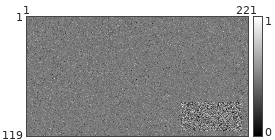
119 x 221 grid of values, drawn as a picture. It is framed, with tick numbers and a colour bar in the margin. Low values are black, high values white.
Neither half mirrors the other. No single row or column stands out from its neighbours. The distribution is heavy-tailed on both sides. The bottom right is the roughest part. An odd patch, rougher than its surroundings, sits in the bottom right.
